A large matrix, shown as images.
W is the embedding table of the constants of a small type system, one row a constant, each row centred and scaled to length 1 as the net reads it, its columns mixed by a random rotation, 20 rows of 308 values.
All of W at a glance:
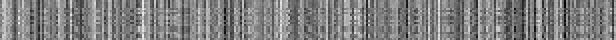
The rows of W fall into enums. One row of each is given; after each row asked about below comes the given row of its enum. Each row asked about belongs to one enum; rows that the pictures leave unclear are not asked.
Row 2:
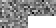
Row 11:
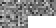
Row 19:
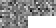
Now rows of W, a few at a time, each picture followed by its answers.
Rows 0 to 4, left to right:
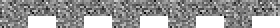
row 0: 2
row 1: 2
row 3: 2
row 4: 19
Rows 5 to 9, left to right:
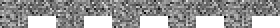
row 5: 11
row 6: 19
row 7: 2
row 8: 11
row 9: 11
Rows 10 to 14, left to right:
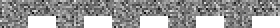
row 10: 2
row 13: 19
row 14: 19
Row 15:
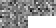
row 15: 19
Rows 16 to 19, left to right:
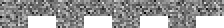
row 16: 11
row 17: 2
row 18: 2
